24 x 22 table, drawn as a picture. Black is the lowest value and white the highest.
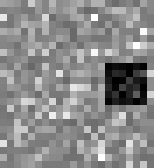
The ninth with the lowest average is the middle right. An odd patch, lower than its surroundings, sits in the middle right. Values change most from cell to cell in the middle right. There are no regular stripes.
